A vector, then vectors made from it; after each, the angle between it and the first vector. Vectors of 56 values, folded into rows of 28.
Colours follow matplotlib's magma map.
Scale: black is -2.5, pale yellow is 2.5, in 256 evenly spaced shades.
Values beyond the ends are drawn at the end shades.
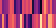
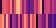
partly opposed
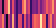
partly aligned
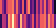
partly aligned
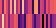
orthogonal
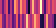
partly opposed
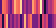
nearly opposite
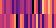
partly aligned
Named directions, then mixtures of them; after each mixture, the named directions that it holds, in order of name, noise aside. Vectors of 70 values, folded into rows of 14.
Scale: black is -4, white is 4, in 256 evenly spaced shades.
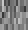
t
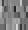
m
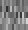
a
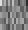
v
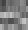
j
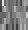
m, t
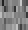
j, m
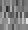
a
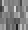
m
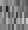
a, v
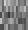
j, t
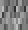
m, t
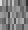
v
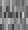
a, j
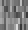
a, m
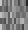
j, v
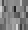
m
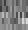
a, j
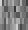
m, v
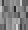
m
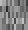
a, v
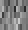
m, t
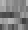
j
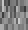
t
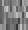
a, m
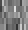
m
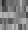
j, m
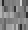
j, m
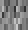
m, t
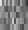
m, v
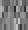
m, t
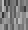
t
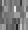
m
